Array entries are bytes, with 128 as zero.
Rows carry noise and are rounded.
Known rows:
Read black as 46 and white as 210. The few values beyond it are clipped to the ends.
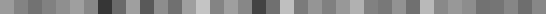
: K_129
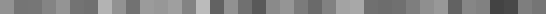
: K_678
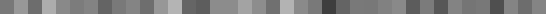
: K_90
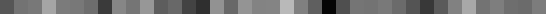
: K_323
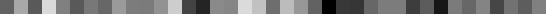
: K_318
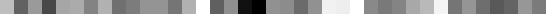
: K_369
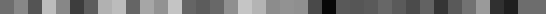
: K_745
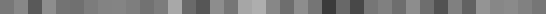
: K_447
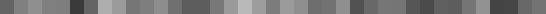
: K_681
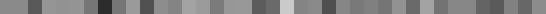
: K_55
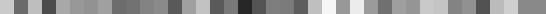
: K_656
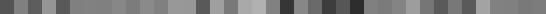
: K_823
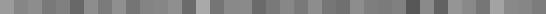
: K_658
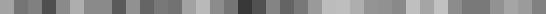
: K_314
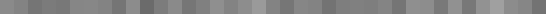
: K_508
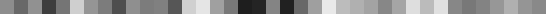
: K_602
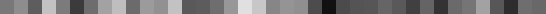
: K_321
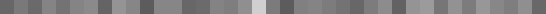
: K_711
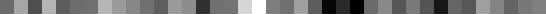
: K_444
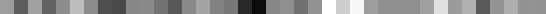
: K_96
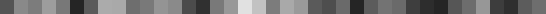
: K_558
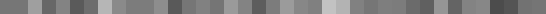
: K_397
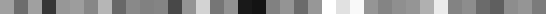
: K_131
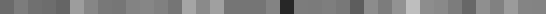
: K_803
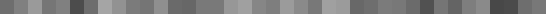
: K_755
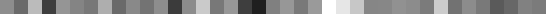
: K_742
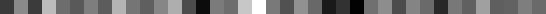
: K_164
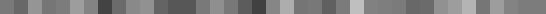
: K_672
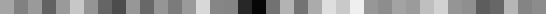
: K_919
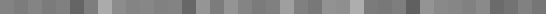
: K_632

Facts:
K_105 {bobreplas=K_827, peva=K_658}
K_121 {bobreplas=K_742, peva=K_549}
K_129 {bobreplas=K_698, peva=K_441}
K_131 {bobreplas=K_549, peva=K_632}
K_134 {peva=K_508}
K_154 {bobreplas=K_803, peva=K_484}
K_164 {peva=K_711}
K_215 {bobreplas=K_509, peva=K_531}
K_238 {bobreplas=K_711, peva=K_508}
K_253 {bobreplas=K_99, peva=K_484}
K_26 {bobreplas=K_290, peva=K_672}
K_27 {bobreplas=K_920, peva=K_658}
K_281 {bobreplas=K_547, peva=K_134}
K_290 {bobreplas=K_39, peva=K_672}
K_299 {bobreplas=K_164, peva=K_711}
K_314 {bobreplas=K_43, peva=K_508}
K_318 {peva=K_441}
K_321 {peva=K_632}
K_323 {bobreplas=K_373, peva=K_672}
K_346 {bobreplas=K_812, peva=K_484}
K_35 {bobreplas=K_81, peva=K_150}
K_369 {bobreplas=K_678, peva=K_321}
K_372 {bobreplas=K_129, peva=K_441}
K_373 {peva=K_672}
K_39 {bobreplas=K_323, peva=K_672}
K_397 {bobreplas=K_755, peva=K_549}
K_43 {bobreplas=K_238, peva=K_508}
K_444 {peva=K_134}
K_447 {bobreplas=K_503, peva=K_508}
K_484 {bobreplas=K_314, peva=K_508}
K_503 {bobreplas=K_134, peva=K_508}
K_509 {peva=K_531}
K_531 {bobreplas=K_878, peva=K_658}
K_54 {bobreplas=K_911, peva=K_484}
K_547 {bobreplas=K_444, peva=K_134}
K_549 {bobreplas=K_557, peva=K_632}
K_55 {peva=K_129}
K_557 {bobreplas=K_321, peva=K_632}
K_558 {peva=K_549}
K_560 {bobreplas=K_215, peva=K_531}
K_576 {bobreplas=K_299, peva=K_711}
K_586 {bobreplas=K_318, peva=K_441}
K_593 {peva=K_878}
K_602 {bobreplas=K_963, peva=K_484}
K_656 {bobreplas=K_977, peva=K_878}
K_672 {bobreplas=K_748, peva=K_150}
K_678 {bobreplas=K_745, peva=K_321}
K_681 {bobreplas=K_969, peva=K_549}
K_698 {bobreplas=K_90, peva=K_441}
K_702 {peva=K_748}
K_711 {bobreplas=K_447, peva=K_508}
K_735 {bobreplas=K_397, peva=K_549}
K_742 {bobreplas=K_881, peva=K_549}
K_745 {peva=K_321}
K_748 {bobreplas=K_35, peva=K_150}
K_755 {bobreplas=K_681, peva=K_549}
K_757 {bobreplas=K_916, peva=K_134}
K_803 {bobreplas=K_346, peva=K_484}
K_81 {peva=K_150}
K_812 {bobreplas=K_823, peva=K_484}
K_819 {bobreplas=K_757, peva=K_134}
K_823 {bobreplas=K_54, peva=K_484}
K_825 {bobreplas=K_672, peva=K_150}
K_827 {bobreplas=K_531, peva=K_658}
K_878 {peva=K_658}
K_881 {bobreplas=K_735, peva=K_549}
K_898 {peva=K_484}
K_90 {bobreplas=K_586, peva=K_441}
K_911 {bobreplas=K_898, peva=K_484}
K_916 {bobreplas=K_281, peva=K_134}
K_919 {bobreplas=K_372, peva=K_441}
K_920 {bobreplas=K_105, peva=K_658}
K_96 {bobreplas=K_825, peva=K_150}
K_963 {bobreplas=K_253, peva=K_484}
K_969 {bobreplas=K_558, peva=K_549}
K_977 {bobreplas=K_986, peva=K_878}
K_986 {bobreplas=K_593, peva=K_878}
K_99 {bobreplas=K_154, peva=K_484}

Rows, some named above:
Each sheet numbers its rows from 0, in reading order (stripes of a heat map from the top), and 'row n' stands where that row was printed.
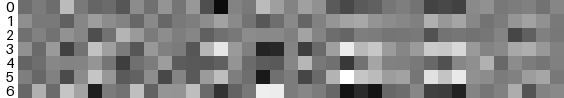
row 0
K_35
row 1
K_43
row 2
K_557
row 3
K_484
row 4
K_39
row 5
K_576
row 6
K_509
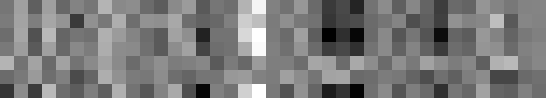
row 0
K_547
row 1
K_531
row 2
K_444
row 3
K_547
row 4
K_977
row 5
K_755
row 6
K_164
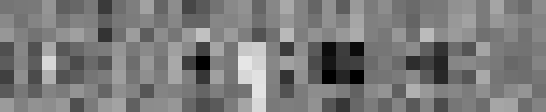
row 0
K_748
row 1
K_150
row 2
K_129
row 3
K_911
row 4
K_81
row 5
K_898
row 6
K_299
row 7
K_986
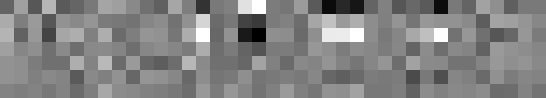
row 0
K_134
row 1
K_920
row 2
K_369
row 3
K_105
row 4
K_916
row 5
K_827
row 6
K_632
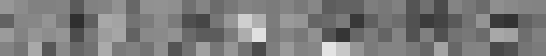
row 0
K_827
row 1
K_969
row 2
K_986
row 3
K_735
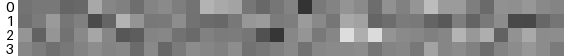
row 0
K_154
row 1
K_755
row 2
K_825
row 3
K_238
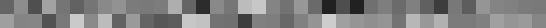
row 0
K_503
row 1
K_757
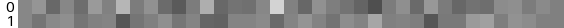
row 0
K_281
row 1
K_150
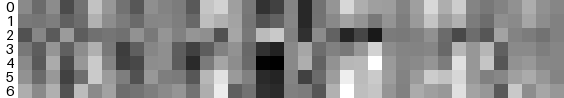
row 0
K_963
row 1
K_99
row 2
K_54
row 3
K_290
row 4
K_26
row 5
K_484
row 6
K_560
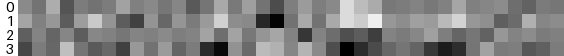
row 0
K_549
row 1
K_919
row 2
K_812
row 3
K_373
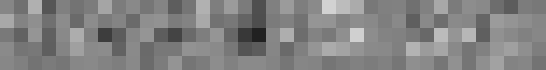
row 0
K_549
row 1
K_105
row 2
K_290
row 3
K_43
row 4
K_508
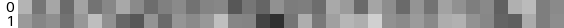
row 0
K_977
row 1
K_372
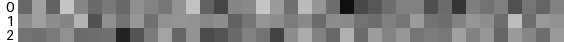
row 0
K_586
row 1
K_215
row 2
K_702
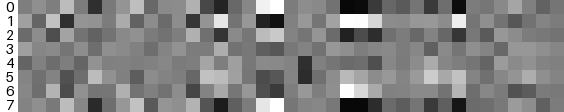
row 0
K_878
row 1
K_121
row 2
K_503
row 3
K_105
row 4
K_346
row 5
K_253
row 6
K_881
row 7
K_593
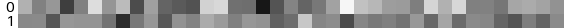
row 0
K_819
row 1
K_55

